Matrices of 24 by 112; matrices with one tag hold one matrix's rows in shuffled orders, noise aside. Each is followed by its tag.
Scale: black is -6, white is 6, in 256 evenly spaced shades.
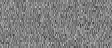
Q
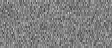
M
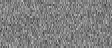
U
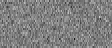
M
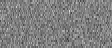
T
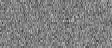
T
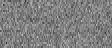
U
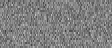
M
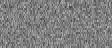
M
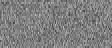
Q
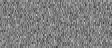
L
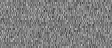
Q
